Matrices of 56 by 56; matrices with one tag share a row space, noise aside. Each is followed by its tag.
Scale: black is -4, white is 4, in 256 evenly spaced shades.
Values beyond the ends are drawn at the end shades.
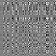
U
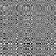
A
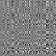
U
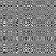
A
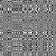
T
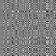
U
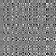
U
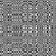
T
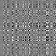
U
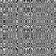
A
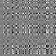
U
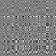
U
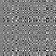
U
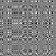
T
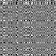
A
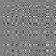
U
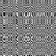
A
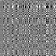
U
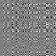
U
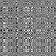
A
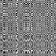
A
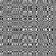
T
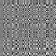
U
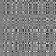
U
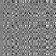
U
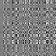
U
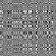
T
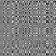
U
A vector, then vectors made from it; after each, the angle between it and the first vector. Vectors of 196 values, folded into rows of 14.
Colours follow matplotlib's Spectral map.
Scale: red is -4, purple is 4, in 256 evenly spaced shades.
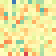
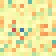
orthogonal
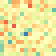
partly opposed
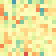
nearly parallel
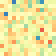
partly aligned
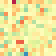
nearly opposite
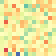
partly opposed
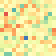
orthogonal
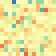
nearly parallel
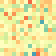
partly opposed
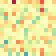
nearly opposite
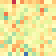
nearly opposite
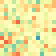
partly aligned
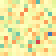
orthogonal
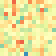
nearly opposite
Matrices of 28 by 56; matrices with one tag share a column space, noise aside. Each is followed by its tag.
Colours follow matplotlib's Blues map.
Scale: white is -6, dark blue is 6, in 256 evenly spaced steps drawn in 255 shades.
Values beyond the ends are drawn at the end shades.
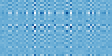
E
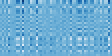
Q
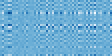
E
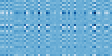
E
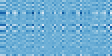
E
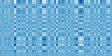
Q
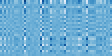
Q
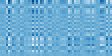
Q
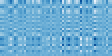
Q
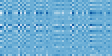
E
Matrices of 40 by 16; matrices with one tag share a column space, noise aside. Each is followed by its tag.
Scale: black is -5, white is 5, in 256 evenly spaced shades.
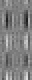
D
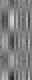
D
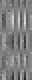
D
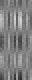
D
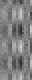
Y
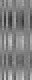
D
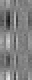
D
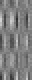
D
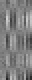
D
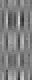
D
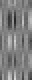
D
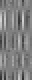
D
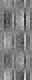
D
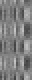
Y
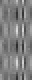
Y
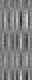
D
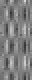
Y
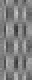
Y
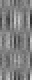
D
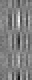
D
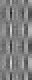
Y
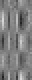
D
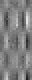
D
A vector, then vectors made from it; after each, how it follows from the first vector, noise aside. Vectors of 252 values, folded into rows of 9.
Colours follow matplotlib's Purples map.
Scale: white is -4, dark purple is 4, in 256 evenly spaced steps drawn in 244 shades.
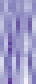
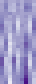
negated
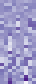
sign-scrambled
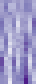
negated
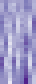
negated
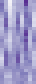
reversed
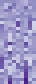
sign-scrambled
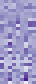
sign-scrambled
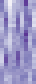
reversed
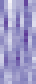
reversed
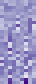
sign-scrambled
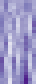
negated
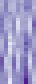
negated
